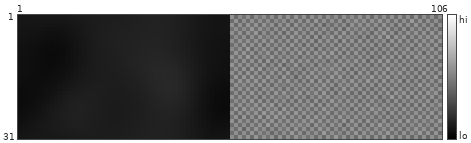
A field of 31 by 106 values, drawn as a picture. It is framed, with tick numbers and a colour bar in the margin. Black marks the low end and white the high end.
It is made of 1 by 2 panels. Panel 1,1: very low, smooth, faint in contrast. Panel 1,2: middling, checkered.
